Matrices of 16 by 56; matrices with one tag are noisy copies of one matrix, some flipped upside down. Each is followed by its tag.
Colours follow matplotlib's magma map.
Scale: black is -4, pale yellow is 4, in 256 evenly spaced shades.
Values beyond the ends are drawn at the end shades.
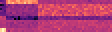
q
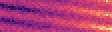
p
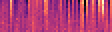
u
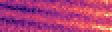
p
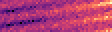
p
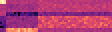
q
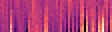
u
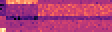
q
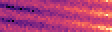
p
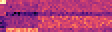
q
